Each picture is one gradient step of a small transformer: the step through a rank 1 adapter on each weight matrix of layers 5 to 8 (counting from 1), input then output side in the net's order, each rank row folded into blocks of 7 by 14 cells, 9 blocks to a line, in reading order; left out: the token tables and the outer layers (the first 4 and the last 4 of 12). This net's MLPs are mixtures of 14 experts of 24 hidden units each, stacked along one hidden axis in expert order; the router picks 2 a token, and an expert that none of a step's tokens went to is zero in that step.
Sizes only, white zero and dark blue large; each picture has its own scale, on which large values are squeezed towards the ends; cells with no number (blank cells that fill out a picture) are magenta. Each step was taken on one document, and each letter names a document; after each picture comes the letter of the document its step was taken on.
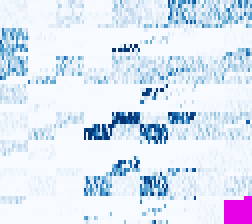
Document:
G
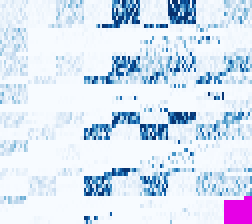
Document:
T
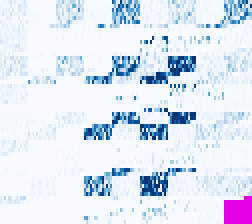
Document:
T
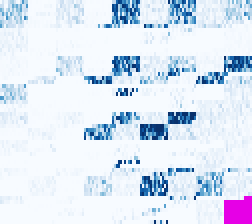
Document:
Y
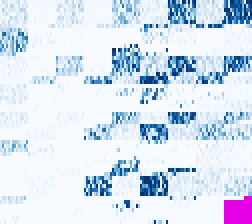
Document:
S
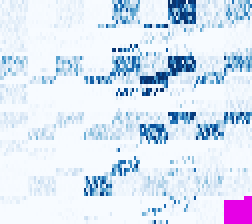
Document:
G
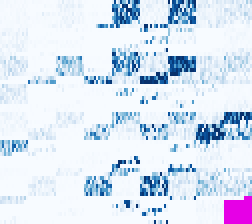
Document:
S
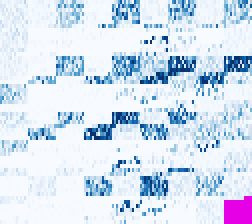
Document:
S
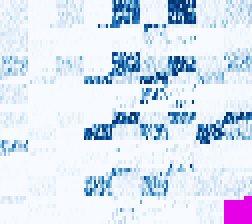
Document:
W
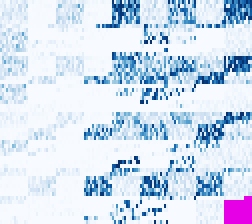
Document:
W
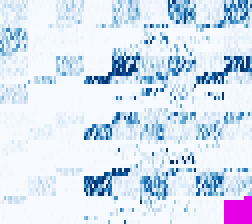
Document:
W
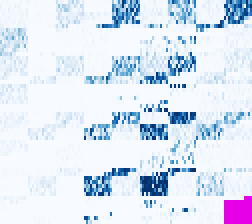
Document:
T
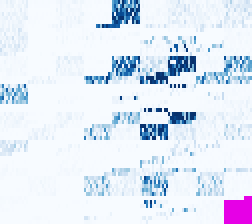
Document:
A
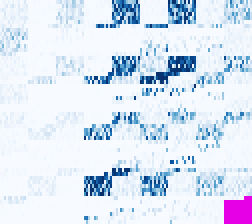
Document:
W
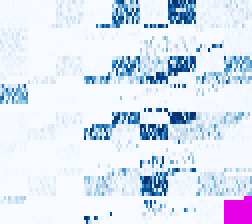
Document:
A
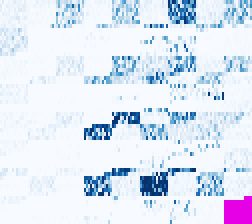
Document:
T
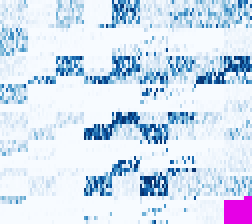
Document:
G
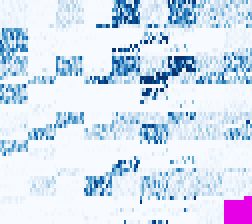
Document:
G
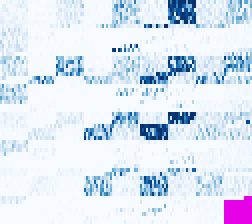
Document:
G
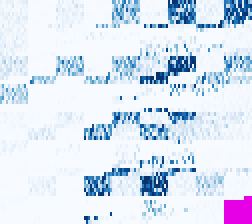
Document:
A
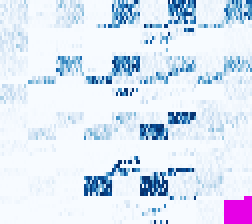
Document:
Y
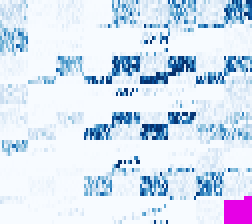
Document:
Y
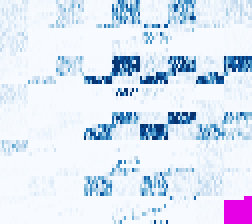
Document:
Y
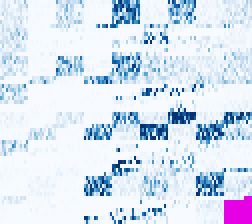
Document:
W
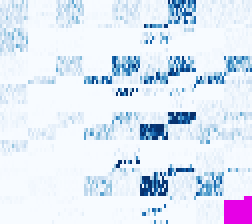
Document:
Y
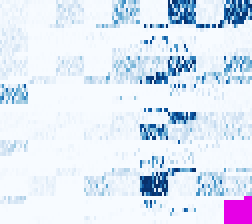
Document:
A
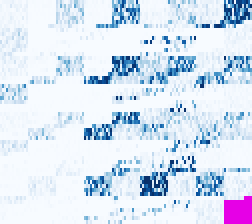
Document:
W
